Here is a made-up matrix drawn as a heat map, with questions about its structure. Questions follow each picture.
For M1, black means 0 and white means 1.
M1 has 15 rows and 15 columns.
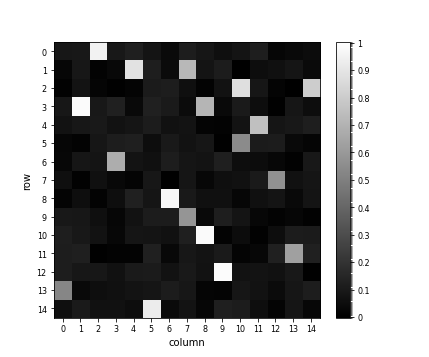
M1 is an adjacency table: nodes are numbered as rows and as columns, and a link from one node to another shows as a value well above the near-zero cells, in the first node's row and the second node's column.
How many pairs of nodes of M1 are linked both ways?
0
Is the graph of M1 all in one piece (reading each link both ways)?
yes
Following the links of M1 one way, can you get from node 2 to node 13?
yes
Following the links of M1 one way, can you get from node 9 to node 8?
no
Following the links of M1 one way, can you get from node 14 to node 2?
yes
